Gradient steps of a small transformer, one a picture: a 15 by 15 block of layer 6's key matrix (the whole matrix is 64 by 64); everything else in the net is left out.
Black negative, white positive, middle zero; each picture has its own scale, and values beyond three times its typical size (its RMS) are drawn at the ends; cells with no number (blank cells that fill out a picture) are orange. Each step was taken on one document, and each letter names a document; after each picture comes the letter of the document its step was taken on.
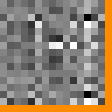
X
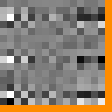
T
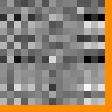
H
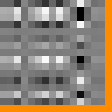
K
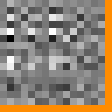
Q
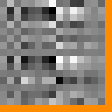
K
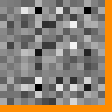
X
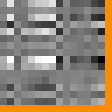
T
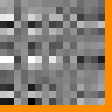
T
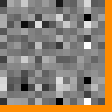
X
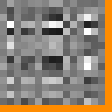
Q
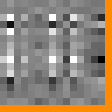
Q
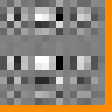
K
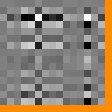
X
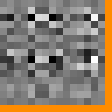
Q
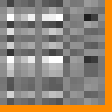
Q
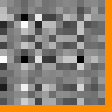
H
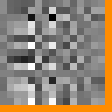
H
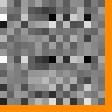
T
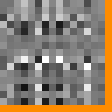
H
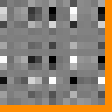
K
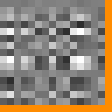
Q
